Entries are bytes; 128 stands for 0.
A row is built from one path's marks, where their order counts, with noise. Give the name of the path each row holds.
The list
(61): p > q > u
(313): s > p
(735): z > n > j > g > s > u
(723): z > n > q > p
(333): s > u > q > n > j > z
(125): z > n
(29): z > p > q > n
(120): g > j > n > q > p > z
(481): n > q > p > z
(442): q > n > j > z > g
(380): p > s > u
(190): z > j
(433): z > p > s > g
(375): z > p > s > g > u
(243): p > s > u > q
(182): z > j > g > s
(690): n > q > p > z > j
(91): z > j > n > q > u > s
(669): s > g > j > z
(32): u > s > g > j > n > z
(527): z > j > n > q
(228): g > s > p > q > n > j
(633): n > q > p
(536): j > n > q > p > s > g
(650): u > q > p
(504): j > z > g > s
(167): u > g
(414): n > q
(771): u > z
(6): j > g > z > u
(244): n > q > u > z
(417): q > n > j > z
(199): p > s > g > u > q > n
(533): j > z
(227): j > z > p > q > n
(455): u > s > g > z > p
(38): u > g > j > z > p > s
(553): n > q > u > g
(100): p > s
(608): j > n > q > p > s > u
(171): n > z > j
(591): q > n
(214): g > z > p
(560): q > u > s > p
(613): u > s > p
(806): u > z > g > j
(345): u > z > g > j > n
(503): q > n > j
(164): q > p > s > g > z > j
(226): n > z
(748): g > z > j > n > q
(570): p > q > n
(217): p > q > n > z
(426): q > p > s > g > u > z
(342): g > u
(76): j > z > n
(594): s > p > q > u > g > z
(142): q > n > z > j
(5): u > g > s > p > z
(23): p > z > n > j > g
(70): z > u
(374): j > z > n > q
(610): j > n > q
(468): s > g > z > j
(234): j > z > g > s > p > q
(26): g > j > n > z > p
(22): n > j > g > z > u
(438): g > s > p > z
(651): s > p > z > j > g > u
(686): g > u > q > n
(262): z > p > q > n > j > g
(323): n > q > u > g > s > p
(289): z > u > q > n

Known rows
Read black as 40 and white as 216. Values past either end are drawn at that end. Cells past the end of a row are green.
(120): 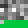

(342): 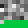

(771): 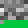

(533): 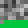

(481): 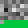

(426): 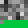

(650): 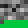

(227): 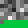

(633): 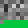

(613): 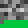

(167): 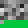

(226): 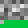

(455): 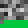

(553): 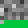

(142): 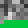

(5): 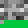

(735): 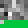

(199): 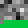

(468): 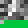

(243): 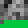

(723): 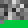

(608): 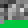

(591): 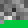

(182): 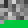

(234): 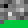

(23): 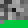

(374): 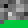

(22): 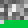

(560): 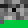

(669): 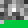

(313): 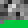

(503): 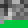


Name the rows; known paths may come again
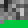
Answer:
(61)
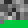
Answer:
(570)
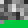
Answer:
(594)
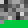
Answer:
(426)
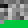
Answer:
(26)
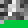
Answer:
(468)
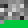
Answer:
(748)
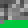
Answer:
(536)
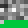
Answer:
(120)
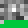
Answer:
(438)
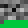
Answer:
(650)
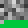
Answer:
(70)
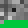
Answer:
(442)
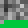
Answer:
(417)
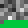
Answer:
(227)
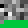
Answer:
(806)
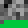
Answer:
(243)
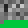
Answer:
(633)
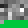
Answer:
(6)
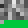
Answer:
(375)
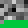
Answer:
(289)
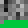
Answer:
(217)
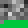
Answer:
(527)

